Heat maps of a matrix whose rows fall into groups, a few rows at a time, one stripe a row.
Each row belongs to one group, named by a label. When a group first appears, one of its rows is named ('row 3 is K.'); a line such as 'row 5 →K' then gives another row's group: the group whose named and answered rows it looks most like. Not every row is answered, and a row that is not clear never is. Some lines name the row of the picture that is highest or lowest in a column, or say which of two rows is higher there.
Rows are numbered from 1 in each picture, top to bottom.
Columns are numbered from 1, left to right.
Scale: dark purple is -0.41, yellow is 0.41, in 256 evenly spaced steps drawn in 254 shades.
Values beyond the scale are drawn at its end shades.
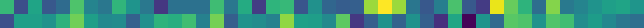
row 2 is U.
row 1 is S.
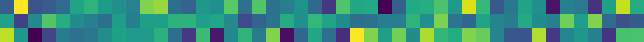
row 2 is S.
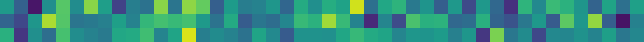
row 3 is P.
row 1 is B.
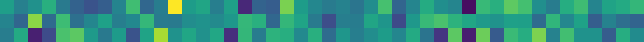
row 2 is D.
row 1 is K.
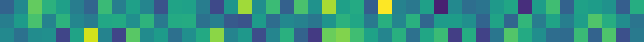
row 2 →P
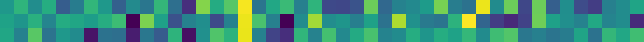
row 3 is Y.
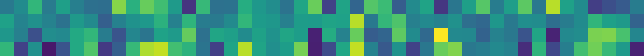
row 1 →D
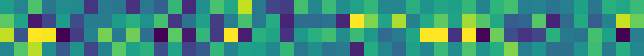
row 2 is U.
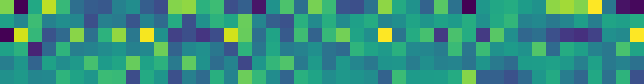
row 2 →Y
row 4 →U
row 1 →S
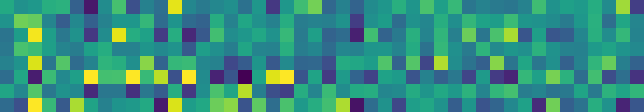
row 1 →K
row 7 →Y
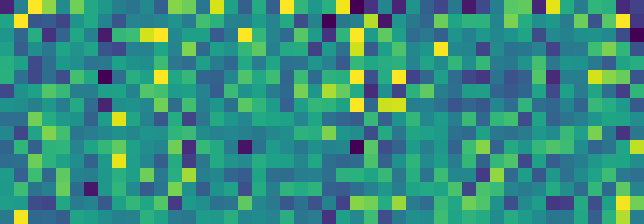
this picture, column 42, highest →2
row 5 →U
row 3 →D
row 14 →K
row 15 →U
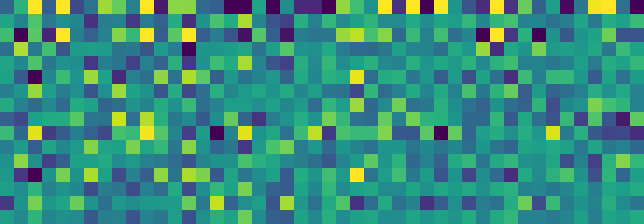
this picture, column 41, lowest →1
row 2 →Y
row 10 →D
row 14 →Y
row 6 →B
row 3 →P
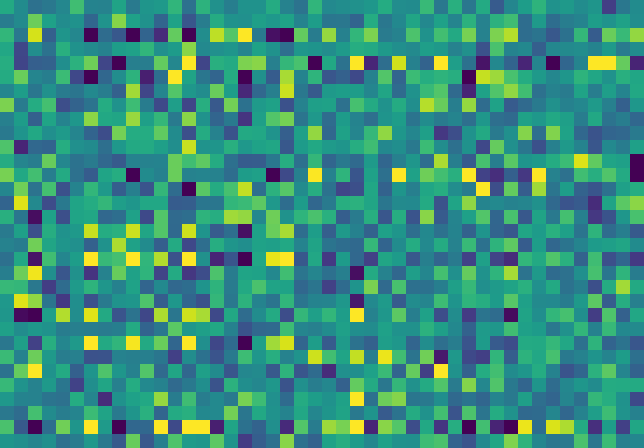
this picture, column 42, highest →12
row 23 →B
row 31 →B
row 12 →S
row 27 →P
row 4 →P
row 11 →P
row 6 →K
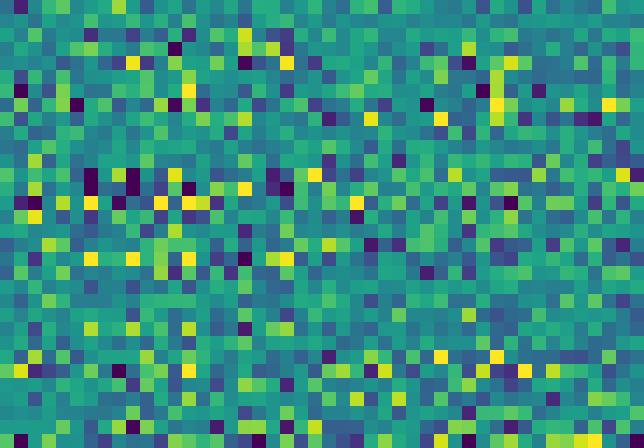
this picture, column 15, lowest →8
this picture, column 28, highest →27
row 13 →K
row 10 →U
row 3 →Y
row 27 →B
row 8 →U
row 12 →D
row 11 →S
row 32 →S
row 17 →K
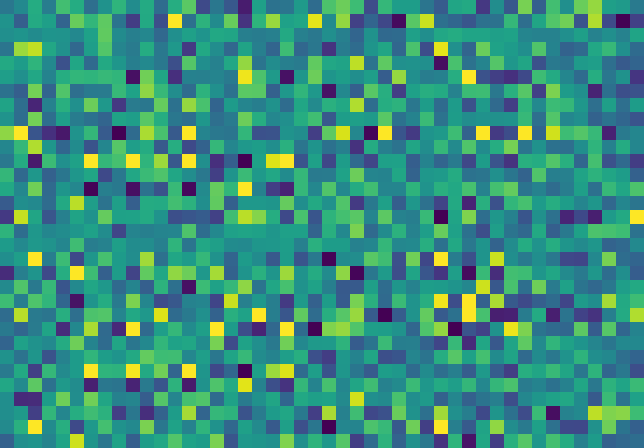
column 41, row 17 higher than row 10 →No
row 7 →D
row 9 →D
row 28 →Y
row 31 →P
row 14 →Y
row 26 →D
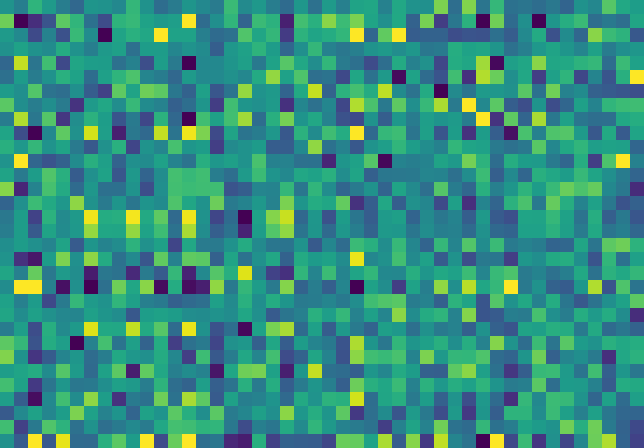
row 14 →S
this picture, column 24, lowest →12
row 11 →K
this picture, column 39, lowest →2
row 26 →U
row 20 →Y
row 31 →S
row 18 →U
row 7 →D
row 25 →U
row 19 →B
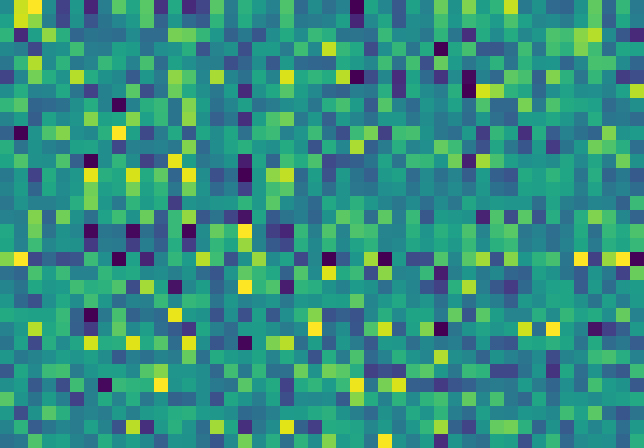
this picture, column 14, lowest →17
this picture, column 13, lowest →21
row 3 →S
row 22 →B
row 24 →D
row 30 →S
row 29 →U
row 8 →B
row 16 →P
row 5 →P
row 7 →K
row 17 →Y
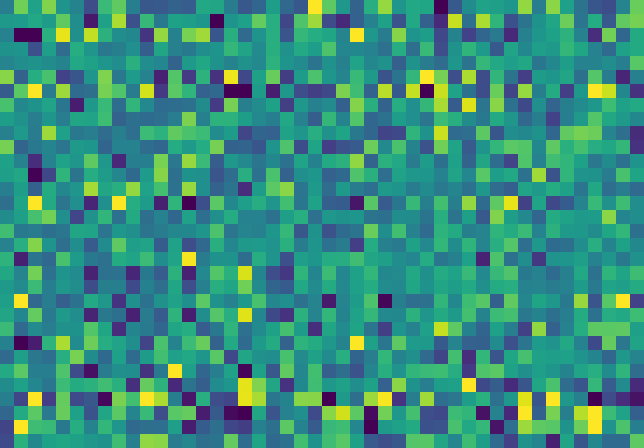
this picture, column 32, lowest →1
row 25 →B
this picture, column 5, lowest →6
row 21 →Y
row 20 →Y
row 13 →U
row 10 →S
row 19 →P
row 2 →K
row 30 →P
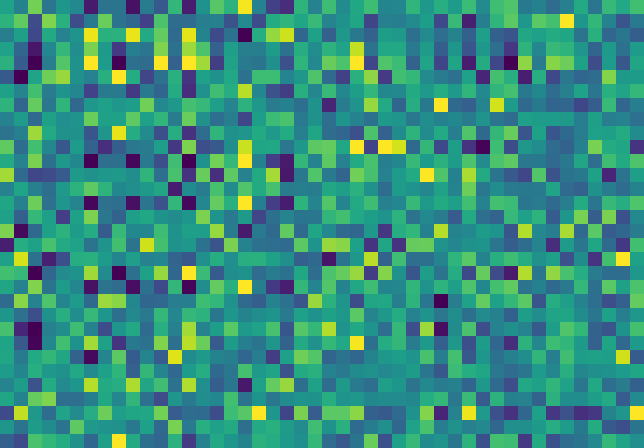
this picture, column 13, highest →26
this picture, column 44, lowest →13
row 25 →B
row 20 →B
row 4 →B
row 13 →U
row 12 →Y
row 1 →Y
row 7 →Y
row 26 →K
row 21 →Y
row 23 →B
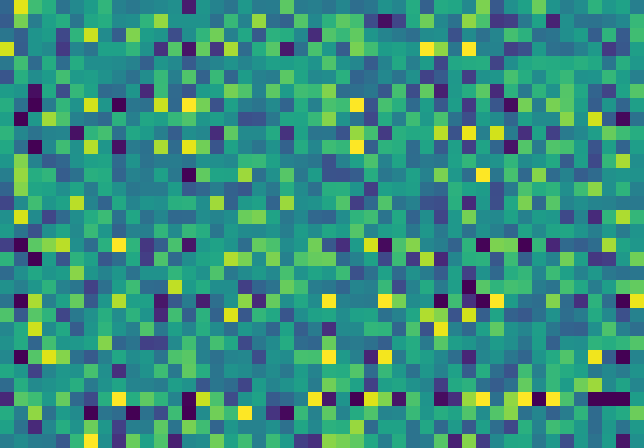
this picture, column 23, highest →29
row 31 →B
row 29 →D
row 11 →B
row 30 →Y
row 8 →B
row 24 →P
